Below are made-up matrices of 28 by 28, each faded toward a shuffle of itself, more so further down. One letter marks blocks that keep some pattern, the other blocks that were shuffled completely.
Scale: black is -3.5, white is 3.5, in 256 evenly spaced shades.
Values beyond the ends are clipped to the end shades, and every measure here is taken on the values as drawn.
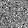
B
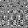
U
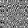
U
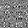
U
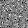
B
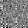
U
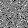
B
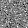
B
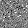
B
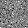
B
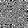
U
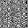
U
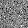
B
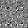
U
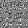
U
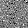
B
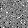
B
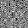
U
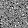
B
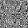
U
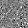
U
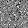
B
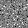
B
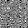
U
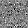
U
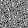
B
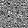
U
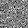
U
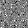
U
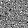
B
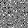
U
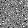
B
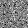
B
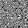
U
